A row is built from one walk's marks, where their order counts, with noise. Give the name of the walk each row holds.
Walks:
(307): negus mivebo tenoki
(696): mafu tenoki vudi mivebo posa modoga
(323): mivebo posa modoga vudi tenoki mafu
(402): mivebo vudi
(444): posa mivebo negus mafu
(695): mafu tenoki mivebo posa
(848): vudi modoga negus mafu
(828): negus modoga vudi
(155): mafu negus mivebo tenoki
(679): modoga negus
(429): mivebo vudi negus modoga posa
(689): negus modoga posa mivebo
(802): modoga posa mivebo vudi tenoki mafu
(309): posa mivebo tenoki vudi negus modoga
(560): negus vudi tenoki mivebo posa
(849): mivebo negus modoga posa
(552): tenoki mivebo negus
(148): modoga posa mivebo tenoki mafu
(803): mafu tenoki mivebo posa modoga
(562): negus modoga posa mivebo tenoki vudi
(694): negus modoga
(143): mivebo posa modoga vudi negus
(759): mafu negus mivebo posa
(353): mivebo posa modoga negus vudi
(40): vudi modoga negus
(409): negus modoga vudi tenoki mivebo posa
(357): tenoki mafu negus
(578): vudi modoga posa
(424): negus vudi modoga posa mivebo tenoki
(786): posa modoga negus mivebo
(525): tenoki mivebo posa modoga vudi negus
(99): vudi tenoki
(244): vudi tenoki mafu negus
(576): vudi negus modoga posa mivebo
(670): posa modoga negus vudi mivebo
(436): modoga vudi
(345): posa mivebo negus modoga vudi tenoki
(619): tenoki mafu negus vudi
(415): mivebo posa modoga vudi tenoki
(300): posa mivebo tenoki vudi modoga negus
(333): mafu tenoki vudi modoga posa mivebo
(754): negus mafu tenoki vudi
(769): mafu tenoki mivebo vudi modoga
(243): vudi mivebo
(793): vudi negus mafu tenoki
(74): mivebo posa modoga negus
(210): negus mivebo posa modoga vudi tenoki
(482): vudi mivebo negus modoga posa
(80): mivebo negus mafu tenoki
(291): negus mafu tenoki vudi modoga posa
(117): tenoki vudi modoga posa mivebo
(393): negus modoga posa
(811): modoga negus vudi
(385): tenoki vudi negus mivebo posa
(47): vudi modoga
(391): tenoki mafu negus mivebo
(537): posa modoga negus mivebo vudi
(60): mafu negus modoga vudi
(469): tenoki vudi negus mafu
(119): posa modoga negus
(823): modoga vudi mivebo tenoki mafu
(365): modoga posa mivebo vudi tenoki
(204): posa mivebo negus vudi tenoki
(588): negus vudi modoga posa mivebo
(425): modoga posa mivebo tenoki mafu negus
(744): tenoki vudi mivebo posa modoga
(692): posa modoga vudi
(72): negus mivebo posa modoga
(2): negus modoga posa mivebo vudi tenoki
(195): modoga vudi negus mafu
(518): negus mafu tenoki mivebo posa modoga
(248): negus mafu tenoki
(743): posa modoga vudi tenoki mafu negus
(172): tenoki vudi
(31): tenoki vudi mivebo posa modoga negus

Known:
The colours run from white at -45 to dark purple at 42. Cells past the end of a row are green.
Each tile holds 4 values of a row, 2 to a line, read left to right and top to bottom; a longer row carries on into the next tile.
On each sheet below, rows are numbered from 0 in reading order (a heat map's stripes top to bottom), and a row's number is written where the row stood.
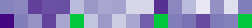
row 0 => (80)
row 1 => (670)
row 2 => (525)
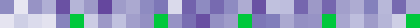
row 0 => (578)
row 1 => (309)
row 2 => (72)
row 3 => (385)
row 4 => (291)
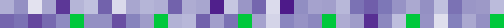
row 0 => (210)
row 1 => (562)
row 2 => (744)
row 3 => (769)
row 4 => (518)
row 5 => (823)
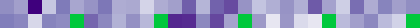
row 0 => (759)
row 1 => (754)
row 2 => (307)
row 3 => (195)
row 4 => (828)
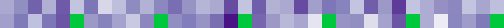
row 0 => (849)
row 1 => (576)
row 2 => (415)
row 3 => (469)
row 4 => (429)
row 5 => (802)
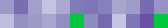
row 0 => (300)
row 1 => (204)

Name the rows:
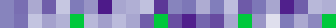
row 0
(619)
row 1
(537)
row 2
(552)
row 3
(696)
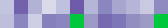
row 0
(786)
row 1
(689)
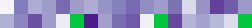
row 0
(694)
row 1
(248)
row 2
(793)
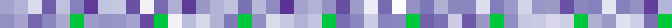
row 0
(31)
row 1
(117)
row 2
(692)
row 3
(60)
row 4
(172)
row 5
(391)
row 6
(848)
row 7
(482)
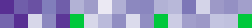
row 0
(402)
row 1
(47)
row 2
(811)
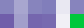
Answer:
(357)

